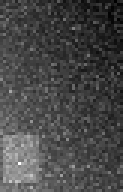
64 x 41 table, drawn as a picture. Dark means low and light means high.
Odd patch: higher, in the bottom left. Slope: up to the bottom left. Average level on the scale: 30%. Ninth with the lowest average: top right.
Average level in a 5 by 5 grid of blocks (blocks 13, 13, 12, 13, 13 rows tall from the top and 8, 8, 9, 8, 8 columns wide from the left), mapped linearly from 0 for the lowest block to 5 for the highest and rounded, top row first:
2 1 1 0 0
2 2 1 1 0
3 2 2 1 1
4 3 2 2 1
5 4 3 2 2
